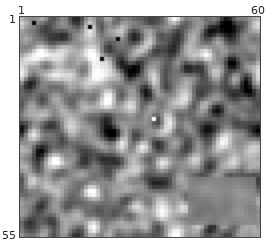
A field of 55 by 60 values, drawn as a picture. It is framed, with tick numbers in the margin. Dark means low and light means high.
Slope: none. Odd patch: calmer, in the bottom right. Lone odd cells: 5, 1 higher and 4 lower than their neighbours. Grain: blotchy. Calmest part: bottom right. Stripes: none. Ninth with the highest average: top left.
